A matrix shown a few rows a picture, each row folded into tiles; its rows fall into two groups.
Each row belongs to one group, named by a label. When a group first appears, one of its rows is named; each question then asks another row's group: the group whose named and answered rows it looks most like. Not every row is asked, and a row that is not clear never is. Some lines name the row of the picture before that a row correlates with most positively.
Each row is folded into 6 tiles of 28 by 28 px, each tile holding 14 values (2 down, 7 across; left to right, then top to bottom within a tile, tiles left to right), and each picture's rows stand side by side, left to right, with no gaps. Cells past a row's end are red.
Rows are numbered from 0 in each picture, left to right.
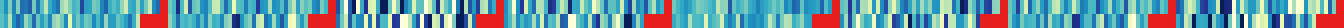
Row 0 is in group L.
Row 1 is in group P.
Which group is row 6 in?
P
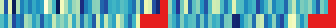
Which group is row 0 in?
L
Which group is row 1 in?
P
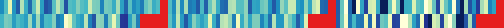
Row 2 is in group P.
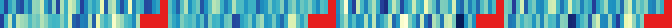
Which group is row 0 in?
L
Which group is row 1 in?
P
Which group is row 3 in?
P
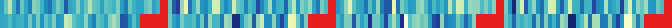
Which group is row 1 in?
P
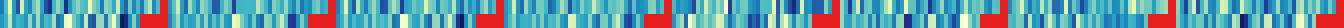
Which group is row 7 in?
P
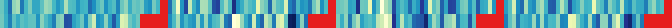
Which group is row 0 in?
P
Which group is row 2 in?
L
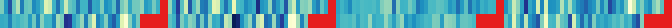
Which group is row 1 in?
P
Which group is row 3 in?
L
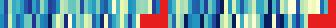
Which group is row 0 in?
L
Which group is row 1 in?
L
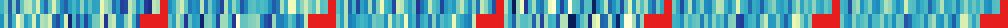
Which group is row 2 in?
L
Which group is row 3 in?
P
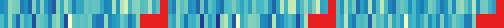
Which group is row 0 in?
L
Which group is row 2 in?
L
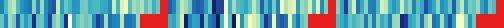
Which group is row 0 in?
L
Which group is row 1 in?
L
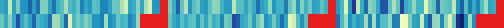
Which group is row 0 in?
L
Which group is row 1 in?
P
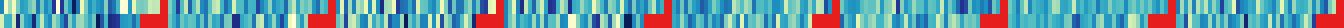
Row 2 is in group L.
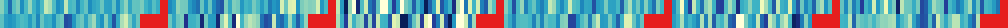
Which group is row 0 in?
P
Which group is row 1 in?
L
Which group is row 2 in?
P
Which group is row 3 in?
P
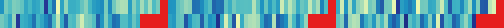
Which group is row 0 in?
L
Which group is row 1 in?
L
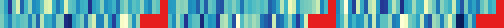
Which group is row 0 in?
P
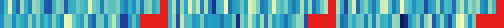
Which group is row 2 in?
P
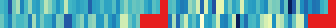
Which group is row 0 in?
P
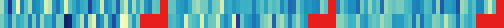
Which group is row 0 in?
P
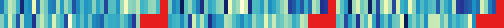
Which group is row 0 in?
L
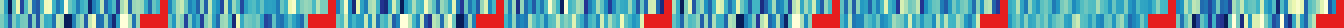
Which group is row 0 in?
P
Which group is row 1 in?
L
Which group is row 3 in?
L
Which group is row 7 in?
L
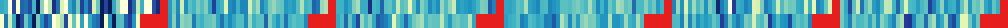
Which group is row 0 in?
L
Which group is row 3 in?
L
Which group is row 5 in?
P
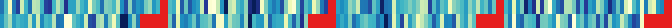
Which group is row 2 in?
L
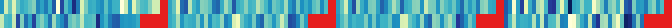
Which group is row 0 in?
L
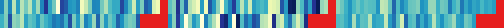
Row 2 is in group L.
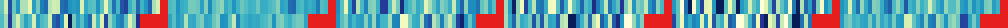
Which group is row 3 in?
P
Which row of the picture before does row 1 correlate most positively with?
1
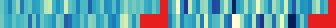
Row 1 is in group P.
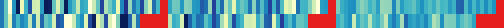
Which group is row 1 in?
L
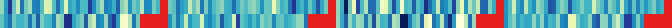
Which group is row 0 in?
P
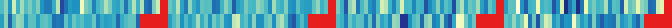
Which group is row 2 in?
P
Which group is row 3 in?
L
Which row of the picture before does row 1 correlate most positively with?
3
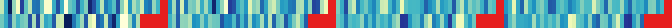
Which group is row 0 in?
P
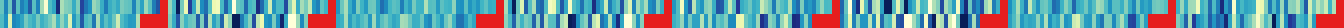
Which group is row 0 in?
L
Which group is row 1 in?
P
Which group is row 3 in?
P
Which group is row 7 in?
L
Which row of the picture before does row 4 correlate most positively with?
3
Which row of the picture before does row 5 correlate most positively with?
3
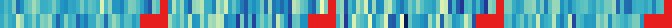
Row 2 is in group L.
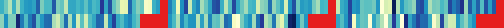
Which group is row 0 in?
L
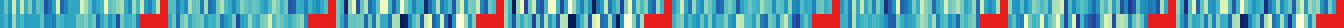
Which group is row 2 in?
P
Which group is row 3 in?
P
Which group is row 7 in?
P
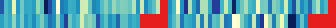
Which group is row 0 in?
L
